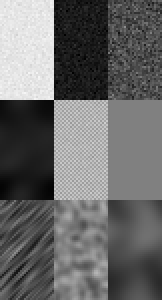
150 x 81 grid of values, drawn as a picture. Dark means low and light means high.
The table splits into 3 rows of 3 panels. Panel 1,1: very high, fine-grained, faint in contrast. Panel 1,2: very low, fine-grained, faint in contrast. Panel 1,3: low, fine-grained. Panel 2,1: very low, smooth, faint in contrast. Panel 2,2: high, checkered. Panel 2,3: middling, flat. Panel 3,1: low, slanting up to the right. Panel 3,2: middling, blotchy. Panel 3,3: low, smooth.
